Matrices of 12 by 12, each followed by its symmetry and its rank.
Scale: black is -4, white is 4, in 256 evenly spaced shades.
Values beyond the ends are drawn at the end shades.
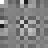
symmetric, rank two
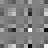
symmetric, rank one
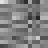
neither, rank two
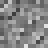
symmetric, full rank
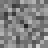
symmetric, full rank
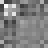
symmetric, rank two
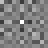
symmetric, rank two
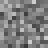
neither, full rank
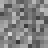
neither, full rank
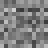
neither, rank two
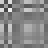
symmetric, rank one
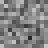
neither, full rank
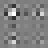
symmetric, rank one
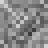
symmetric, full rank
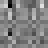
neither, rank two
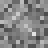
symmetric, full rank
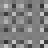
symmetric, rank one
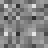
symmetric, rank two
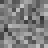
neither, full rank
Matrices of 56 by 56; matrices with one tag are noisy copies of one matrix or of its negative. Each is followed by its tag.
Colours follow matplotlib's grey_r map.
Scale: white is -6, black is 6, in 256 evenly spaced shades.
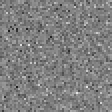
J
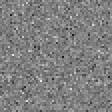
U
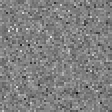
J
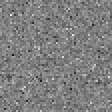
U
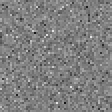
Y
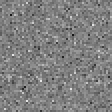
U
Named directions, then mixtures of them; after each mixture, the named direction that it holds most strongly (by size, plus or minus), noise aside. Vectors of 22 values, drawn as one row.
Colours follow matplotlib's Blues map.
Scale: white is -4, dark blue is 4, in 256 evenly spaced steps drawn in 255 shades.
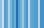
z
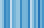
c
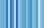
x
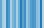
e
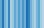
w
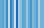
x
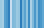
c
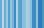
x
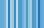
x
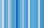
z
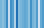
x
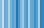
z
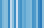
x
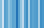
z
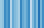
c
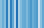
x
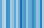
e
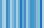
e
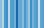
z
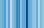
w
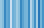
c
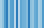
x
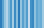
c
